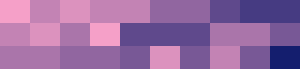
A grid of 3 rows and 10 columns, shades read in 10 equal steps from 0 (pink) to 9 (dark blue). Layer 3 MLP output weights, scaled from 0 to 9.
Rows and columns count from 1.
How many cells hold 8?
0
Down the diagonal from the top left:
0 1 4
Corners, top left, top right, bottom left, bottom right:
0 7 3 9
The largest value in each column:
3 3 4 4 6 6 6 6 7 9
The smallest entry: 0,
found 2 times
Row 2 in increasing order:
0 1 2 3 3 3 5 6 6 6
